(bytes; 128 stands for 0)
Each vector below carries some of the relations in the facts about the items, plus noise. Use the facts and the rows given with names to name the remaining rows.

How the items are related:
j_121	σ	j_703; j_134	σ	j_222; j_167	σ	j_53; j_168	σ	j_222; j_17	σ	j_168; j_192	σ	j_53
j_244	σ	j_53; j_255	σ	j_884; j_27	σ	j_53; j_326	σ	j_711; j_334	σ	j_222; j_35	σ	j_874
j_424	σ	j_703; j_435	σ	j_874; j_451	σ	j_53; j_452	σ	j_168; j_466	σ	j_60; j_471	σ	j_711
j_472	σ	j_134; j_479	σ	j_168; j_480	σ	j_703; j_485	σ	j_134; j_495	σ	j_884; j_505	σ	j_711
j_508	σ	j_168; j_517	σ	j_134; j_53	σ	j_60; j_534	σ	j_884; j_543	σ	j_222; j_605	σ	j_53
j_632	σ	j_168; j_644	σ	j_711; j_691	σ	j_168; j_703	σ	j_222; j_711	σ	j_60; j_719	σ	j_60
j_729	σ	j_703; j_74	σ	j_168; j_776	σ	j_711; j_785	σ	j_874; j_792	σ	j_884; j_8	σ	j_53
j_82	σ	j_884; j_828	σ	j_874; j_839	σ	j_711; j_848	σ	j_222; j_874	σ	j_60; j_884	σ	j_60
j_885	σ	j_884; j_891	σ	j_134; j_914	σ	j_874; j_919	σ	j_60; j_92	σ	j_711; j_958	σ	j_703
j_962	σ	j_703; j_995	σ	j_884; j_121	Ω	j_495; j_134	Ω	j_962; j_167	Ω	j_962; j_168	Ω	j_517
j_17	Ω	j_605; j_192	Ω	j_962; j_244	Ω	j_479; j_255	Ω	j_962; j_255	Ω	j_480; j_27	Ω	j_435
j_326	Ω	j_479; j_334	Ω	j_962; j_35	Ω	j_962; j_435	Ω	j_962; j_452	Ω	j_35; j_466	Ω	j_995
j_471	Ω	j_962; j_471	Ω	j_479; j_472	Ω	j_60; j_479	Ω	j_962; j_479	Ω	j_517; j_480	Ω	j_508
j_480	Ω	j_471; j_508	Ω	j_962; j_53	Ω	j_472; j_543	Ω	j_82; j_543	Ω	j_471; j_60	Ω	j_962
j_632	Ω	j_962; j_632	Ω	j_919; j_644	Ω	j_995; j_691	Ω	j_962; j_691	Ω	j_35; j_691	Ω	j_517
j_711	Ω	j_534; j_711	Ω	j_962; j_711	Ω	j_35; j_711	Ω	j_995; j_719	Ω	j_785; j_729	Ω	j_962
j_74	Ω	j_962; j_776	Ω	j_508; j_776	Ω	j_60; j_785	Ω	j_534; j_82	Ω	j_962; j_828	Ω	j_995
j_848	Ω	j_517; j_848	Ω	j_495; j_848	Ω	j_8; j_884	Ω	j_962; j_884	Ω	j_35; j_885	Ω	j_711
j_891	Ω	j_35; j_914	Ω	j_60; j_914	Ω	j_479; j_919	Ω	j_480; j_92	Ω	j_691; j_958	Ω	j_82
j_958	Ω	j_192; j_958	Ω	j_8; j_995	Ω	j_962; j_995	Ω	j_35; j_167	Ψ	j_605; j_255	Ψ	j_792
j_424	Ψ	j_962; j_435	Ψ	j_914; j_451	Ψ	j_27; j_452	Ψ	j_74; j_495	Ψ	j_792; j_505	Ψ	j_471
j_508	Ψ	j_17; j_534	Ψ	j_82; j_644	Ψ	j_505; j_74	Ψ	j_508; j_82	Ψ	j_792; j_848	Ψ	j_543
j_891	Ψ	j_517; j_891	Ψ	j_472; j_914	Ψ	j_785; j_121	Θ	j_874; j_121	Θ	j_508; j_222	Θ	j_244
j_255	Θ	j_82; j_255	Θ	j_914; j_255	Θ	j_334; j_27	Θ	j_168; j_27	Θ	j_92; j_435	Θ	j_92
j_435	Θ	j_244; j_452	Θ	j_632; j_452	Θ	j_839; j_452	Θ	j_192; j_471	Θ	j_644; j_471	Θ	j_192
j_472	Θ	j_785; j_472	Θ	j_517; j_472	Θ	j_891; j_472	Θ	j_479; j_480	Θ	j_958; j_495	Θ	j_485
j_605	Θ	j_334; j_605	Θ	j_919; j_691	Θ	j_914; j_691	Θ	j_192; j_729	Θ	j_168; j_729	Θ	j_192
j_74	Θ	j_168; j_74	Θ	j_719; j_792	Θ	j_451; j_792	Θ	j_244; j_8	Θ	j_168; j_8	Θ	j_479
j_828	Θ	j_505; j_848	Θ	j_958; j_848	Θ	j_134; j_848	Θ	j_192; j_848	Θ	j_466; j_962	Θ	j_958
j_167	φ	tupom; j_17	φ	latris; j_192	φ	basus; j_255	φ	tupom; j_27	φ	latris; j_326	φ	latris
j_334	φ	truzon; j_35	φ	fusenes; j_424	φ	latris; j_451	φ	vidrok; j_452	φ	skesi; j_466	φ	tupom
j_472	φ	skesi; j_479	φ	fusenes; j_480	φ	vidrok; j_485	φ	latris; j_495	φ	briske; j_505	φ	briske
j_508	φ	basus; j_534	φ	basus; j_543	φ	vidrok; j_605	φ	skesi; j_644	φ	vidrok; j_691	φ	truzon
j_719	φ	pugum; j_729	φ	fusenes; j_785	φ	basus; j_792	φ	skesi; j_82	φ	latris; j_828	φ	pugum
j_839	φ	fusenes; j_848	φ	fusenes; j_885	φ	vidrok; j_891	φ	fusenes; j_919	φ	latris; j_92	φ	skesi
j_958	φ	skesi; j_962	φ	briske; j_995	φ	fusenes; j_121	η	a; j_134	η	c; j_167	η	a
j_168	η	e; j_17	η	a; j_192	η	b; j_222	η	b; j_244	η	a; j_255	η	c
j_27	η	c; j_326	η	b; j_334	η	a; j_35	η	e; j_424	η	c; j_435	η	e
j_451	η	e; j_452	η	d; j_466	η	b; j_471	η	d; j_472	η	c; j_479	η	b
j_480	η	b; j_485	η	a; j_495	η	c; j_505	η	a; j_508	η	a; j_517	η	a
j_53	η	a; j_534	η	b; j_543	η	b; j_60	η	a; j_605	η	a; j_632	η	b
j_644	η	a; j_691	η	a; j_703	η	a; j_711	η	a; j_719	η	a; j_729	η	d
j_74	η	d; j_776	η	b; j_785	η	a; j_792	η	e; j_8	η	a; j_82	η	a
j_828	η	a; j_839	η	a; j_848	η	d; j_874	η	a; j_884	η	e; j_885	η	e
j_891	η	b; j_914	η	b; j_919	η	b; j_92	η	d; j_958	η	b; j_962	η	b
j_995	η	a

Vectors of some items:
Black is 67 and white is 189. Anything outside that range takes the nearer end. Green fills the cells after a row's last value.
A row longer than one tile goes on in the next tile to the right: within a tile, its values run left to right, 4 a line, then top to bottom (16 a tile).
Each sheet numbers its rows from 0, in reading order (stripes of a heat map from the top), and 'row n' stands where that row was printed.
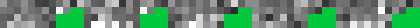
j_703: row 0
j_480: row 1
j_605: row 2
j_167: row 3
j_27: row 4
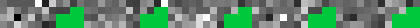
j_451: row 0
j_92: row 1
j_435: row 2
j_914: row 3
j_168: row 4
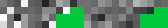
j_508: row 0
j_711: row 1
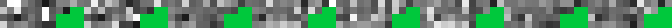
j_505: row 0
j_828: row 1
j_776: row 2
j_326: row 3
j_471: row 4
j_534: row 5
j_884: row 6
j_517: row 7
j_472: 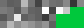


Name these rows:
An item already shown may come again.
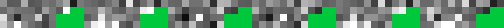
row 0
j_74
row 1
j_848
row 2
j_914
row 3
j_914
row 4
j_848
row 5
j_255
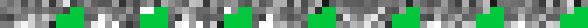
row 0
j_605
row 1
j_729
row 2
j_480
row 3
j_962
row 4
j_435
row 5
j_452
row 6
j_452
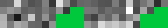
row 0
j_644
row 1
j_27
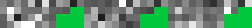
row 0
j_255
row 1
j_451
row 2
j_334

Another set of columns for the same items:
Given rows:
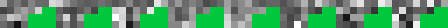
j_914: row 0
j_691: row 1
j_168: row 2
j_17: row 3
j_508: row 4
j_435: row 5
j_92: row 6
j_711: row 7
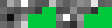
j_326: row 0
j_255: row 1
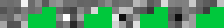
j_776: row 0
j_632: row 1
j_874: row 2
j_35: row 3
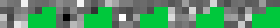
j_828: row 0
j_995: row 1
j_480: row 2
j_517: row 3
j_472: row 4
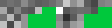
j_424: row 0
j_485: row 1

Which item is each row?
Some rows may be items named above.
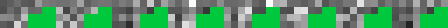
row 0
j_472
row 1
j_424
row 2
j_471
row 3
j_828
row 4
j_244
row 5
j_605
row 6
j_495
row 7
j_471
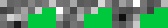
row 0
j_914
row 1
j_479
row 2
j_326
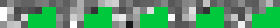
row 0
j_222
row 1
j_451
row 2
j_334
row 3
j_792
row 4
j_74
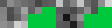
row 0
j_17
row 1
j_839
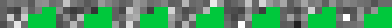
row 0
j_74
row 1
j_729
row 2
j_167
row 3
j_891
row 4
j_435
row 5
j_644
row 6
j_962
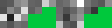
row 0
j_785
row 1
j_505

